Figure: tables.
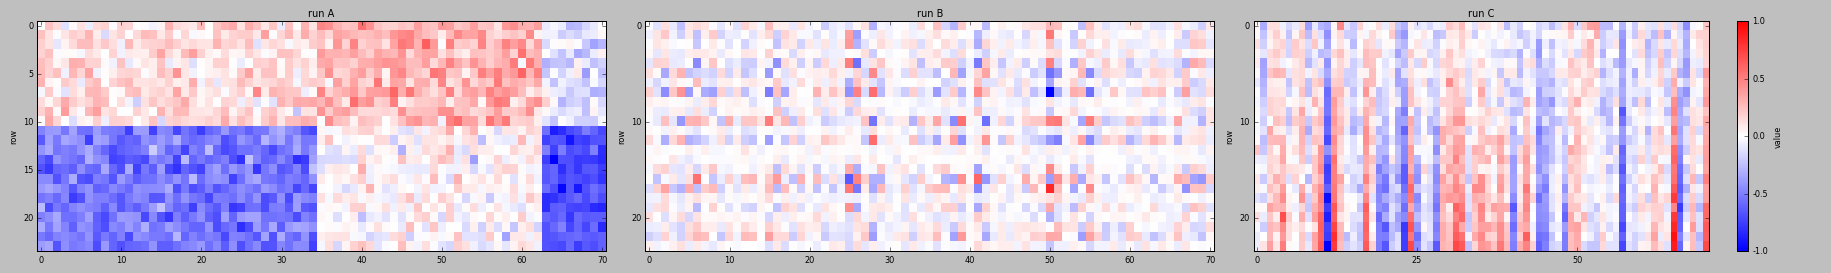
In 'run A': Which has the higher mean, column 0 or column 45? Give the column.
45
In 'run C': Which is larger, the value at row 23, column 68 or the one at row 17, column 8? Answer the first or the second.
the first
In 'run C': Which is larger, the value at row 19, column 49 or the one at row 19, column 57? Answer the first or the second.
the first
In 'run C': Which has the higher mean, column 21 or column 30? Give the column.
30
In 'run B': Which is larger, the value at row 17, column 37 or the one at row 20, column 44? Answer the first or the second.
the first
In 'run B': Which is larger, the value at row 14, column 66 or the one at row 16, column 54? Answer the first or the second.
the first
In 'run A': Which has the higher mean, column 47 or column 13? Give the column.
47
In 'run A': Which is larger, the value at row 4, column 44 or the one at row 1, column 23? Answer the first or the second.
the first
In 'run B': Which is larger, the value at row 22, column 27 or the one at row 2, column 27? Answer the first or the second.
the first
